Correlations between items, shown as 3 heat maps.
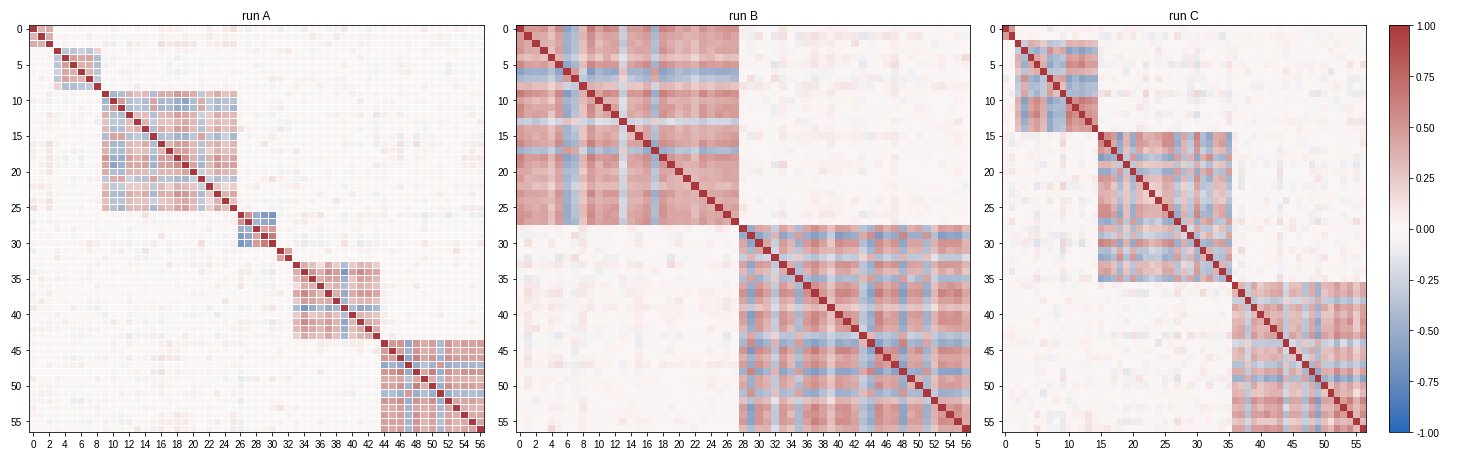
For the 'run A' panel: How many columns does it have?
57
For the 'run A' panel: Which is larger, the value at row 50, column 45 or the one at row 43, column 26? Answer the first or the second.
the first
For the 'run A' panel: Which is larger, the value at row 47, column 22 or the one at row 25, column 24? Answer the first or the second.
the second
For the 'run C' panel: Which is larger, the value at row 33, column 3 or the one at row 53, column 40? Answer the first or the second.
the second
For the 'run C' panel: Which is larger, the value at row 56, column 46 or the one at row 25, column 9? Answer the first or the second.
the first
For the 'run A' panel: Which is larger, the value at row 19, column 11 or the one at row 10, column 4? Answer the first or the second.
the second
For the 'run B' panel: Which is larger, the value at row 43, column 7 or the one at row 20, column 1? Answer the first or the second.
the second
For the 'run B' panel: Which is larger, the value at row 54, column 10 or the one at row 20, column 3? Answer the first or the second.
the second
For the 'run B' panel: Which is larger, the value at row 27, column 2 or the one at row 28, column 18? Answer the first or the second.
the first
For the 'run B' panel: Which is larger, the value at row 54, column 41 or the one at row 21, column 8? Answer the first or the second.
the first
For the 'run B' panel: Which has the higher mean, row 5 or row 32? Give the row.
5
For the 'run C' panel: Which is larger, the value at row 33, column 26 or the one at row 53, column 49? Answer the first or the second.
the first
